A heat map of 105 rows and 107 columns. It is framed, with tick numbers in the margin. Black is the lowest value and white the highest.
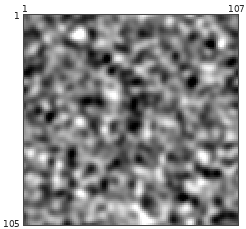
No lone cell stands out from its neighbours. The texture is blotchy. The halves do not mirror each other. Overall the values sit about 50% of the way up the scale. The bottom middle is the ninth with the highest average. There is no overall slope. No regular stripes run through it.
